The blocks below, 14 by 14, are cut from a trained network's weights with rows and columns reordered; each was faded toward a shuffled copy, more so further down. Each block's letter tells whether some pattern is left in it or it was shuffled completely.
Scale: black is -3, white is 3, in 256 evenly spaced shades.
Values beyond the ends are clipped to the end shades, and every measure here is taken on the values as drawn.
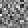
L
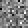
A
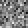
A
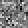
A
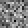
A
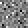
A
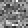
L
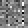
L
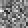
A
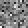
A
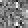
L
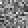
A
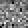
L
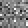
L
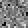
A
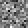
A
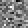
L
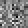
L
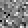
A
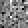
A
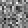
L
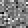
A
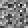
L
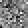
A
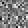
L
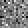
A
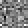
L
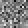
A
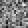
A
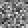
A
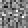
A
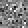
A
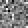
L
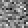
A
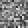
A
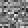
L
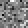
A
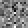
L
